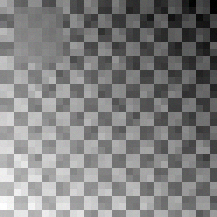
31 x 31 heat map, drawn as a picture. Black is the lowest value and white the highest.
Ninth with the lowest average: top right. Ninth with the highest average: bottom left. Odd patch: calmer, in the top left. Slope: up to the bottom left. Calmest part: top left. Grain: checkered.
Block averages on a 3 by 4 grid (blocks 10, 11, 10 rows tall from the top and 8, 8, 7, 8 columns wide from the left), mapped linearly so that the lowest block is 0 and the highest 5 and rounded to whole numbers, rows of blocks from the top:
3 2 1 0
4 3 2 1
5 4 3 2
